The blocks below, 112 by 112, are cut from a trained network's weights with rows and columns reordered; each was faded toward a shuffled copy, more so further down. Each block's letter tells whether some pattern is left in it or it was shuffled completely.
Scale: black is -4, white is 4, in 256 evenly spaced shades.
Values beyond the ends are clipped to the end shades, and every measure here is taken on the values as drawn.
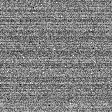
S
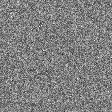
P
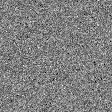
P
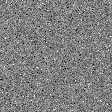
P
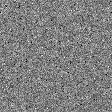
P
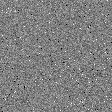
P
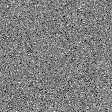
P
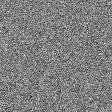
P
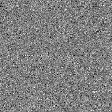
S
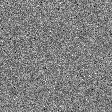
P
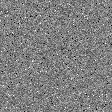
P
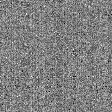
S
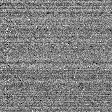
S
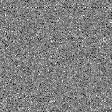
S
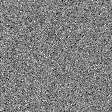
P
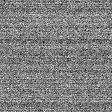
S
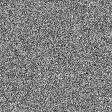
P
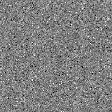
S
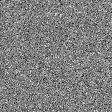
P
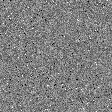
P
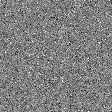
P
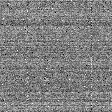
S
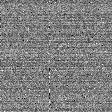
S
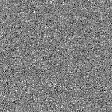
S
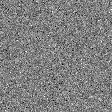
P
